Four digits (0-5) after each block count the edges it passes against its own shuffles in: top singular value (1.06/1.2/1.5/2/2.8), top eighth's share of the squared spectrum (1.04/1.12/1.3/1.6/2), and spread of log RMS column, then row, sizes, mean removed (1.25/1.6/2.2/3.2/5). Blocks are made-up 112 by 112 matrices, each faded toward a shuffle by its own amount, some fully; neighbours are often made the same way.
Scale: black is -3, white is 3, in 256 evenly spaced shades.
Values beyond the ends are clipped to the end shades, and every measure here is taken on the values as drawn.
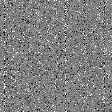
2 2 2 0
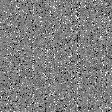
1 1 2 0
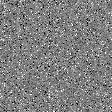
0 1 1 0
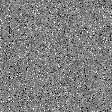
1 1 1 0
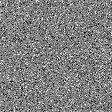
2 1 0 0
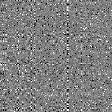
4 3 3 2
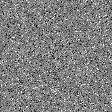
0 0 0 0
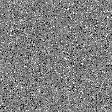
0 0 2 0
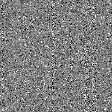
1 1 3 0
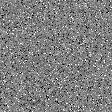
0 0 0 0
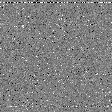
3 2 0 2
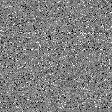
1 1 0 2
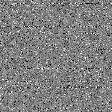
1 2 0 2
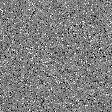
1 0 0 1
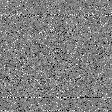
2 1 0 2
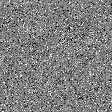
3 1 0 0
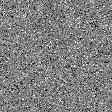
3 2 0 0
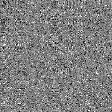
4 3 2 1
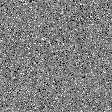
0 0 0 0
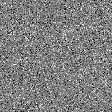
3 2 0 0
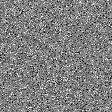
0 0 0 0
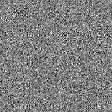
4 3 1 2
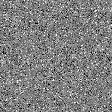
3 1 0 0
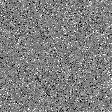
0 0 0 0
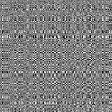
5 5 4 4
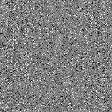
4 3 1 1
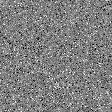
0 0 0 0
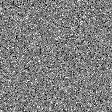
2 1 0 0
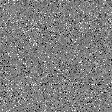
3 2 0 1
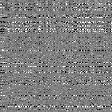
5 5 2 4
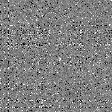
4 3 2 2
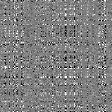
5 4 4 4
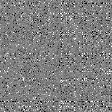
4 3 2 3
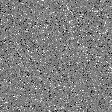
0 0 0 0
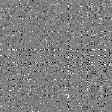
4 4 3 3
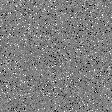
2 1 0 0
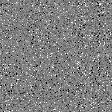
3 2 2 1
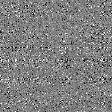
3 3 2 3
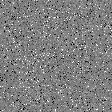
2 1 0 1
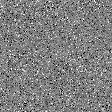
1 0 0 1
